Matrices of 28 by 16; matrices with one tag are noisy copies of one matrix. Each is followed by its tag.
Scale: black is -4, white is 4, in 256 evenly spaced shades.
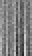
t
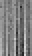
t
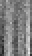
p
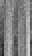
p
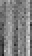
p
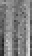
p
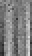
p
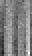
p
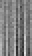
t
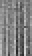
t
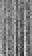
t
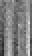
p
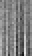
t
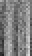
p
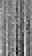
t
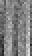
p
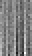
t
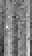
p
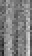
p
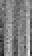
p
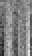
p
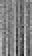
t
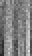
p
